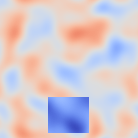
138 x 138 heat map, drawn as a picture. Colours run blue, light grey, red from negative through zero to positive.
Ninth with the lowest average: bottom middle. Roughest part: bottom middle. Average level on the scale: 50%. Histogram: skewed, a long tail of low values. Odd patch: lower, in the bottom middle.
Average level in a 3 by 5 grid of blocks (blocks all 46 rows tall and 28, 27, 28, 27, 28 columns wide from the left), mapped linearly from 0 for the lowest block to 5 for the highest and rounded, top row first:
5 3 5 5 3 | 4 5 3 3 3 | 5 3 0 3 4
